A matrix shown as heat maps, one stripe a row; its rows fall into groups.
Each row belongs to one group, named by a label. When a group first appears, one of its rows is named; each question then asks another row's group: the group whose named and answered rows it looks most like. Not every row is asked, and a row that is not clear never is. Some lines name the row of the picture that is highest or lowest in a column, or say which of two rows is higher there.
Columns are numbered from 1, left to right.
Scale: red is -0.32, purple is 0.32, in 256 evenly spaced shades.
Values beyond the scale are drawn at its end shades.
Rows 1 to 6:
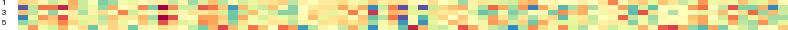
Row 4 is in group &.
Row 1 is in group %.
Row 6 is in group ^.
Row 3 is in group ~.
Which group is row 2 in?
&
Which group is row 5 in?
&
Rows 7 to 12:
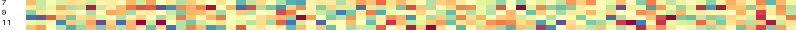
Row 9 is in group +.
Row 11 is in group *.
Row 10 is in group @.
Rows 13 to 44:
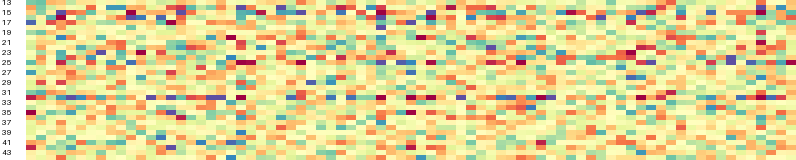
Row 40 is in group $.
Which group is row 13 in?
@
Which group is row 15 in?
~
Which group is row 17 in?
&
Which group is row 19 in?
@
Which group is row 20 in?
^
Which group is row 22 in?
+
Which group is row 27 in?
&
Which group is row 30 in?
^
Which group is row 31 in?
@
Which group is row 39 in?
~
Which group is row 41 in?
%
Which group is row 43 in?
*
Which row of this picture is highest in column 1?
17
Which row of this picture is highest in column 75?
32
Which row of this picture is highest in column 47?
22
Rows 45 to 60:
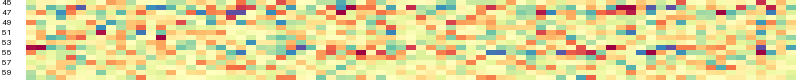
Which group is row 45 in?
+
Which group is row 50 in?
*
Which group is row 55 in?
~
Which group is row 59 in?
&
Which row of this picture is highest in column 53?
47
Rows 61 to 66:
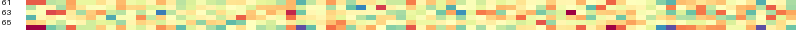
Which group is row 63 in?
$
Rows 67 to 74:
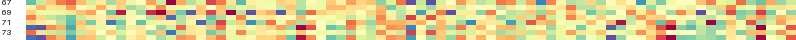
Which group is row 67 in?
&
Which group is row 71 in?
%
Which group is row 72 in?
@
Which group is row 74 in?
@
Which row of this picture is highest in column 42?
67
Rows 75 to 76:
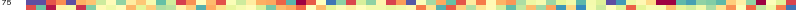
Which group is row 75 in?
@
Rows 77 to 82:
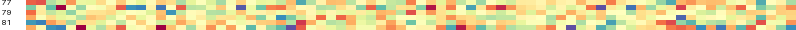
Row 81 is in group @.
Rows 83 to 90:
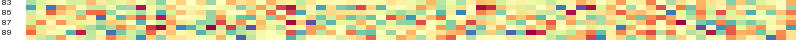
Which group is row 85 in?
$
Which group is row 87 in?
^
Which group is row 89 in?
%
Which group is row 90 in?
~
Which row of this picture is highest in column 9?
89
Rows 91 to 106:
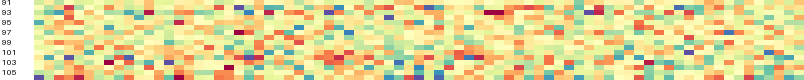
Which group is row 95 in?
&
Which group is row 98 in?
+
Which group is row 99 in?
$
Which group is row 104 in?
*
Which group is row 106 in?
&
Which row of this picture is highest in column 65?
92
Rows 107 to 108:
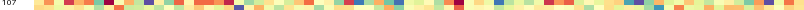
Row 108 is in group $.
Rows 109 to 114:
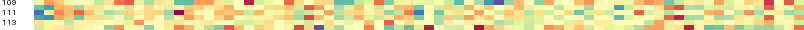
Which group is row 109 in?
+
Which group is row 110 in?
@
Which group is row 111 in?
&
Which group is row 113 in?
~
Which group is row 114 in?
^
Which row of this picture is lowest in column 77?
114
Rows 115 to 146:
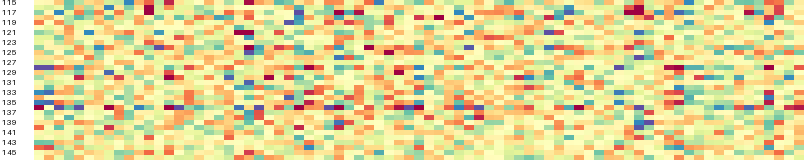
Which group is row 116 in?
*
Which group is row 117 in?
*
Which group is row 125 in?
~
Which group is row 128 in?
@
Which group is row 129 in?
*
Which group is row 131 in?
~
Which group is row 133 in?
@
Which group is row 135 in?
@
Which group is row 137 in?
^
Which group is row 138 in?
^
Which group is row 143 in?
@
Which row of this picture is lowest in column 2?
144
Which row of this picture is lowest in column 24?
130
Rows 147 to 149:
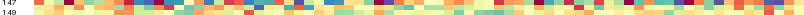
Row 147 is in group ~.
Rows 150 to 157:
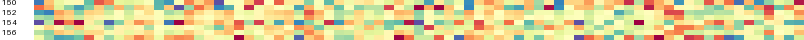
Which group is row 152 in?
@
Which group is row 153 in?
@
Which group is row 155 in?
^
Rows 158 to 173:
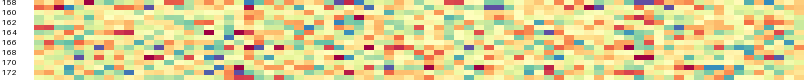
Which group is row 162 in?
+
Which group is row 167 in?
%
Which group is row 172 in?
%
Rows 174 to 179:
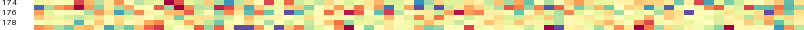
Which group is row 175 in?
&
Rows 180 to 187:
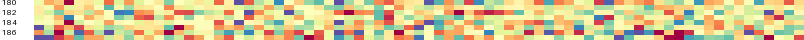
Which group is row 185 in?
&
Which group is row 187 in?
@
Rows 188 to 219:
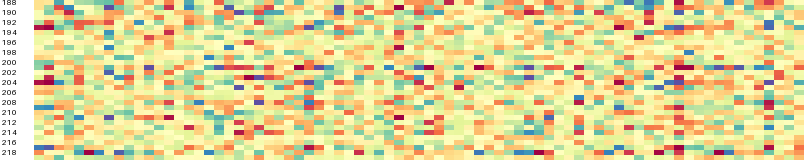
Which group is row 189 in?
*
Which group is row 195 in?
*
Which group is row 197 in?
*
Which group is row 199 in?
%
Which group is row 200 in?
@
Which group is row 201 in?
^
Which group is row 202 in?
*
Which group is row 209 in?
@
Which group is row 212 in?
^
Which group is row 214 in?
^
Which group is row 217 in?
@
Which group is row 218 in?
%
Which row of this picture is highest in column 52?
211
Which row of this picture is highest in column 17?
208
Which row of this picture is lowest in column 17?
205
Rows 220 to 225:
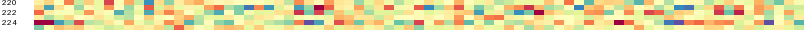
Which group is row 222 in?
%
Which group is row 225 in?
&
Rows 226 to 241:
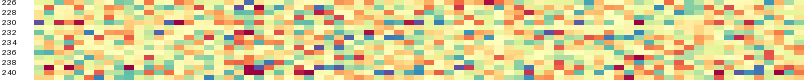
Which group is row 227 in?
$
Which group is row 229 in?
&
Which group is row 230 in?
&
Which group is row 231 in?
~
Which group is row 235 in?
^
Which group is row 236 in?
@
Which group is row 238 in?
%
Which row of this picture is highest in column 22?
226
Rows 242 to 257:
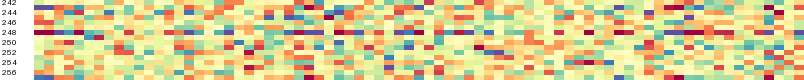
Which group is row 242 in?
^
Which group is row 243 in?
@
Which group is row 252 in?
+
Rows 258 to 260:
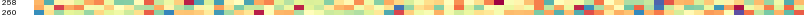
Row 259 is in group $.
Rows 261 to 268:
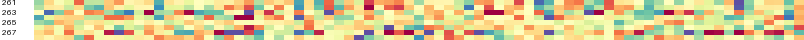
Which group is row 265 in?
@
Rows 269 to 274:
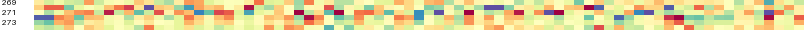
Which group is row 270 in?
+
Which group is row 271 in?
&
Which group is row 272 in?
@
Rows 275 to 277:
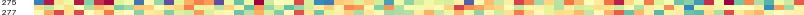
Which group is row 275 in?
$
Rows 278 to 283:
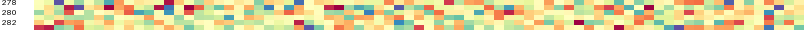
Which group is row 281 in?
*
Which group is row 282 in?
$
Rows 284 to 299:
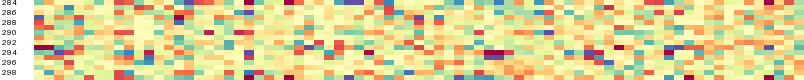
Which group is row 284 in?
+
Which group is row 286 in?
~
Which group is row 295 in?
+
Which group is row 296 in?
~
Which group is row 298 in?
^
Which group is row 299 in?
+
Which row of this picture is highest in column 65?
293
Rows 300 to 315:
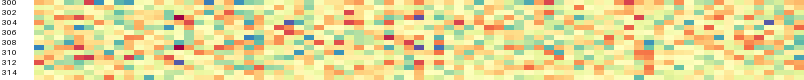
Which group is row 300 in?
%
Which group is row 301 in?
$
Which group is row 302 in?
%
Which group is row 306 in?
+
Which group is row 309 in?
&
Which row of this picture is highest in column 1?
309
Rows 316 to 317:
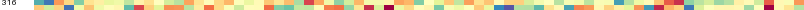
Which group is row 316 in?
@
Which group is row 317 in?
~
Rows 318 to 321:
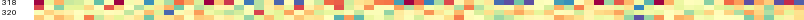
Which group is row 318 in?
~
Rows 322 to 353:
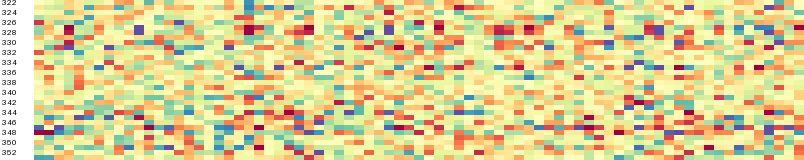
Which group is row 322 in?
~
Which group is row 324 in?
~
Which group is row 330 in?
~
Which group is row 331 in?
*
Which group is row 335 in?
$
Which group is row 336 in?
~
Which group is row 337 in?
^
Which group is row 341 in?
%
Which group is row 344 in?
+
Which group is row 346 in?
^
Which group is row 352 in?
^
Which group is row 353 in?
@
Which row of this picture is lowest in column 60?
341
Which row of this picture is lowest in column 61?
342
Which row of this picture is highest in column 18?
341
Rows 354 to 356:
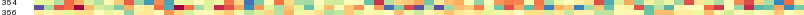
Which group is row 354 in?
~
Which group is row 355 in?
&
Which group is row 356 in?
*
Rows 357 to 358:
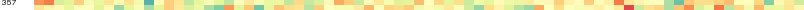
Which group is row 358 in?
%
